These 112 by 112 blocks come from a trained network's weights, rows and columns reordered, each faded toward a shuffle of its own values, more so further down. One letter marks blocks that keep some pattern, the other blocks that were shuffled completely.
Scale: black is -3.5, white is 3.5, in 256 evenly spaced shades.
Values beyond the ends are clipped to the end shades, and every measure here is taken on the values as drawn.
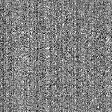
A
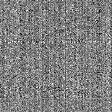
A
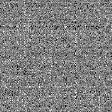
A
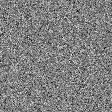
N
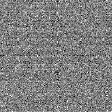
A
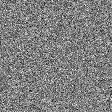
N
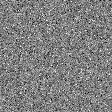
N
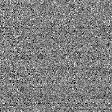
A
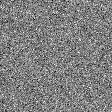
N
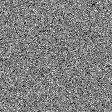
N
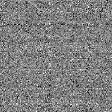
A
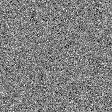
N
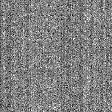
A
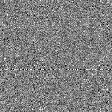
A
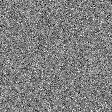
N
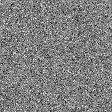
N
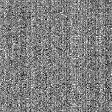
A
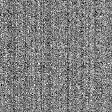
A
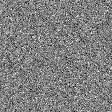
N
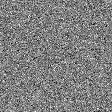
N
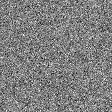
N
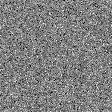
N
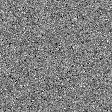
N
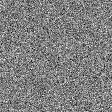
N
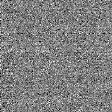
A
